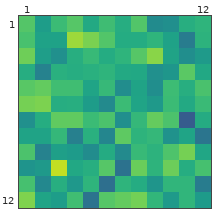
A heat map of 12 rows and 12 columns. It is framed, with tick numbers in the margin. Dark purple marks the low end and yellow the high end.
Calmest part: top middle. Slope: none. Mirror symmetry: none.
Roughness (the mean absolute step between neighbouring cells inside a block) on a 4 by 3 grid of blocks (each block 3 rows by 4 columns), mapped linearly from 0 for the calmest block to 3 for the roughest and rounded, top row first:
101
000
122
231
